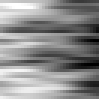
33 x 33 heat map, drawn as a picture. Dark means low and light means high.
Grain: streaks across. Slope: up to the left. Ninth with the lowest average: middle right.
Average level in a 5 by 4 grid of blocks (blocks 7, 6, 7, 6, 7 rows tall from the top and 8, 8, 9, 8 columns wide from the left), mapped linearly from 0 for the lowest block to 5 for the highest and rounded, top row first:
5421 / 3210 / 4210 / 4320 / 5530
